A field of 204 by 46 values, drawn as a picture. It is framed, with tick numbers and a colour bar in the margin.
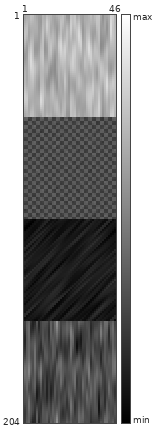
It is made of 4 by 1 panels. Panel 1,1: high, streaked downward. Panel 2,1: low, checkered. Panel 3,1: very low, slanting up to the right, faint in contrast. Panel 4,1: low, streaked downward.
